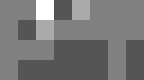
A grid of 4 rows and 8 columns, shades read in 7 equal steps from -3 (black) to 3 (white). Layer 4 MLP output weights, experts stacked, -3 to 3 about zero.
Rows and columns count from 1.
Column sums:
0 -2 3 -3 -1 -2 0 -2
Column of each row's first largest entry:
3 3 1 1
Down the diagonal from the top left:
0 -1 0 -1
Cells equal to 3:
1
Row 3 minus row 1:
0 0 -3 0 -2 -1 0 -1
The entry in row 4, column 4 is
-1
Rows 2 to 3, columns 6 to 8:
0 0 0 | -1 0 -1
